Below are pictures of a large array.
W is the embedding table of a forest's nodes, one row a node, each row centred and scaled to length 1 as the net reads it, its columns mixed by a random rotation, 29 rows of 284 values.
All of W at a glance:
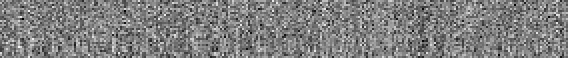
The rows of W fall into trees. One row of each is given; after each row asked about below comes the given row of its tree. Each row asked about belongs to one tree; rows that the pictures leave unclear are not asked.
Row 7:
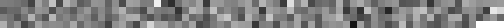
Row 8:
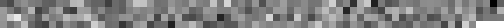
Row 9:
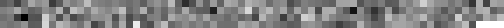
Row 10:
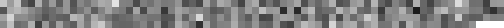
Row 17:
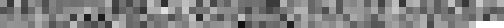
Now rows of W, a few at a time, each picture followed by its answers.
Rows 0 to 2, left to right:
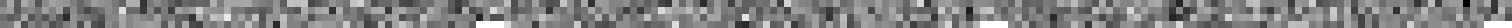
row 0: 7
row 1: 17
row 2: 7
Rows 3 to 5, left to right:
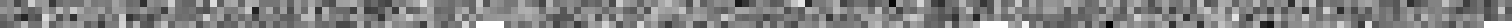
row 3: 9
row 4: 10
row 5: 7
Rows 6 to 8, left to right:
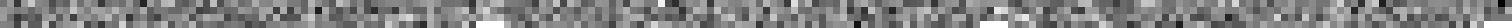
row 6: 9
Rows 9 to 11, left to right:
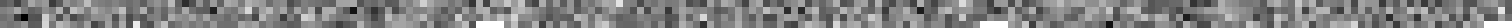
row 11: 7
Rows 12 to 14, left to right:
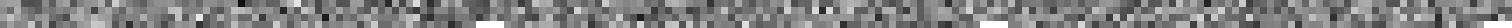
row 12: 10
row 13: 9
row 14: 17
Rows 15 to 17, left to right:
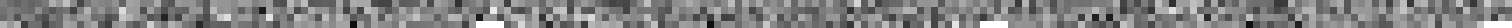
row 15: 7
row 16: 8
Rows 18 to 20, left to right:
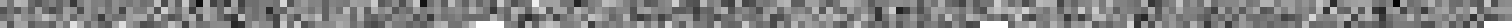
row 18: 17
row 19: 9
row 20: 9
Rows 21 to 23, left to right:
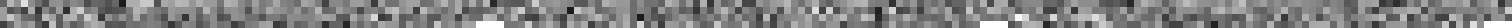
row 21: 8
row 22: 9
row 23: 8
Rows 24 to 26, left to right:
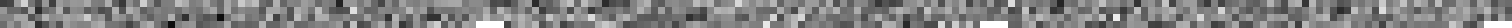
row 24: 8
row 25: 8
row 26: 17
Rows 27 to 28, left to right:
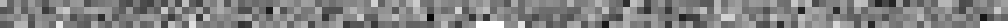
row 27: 17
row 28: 7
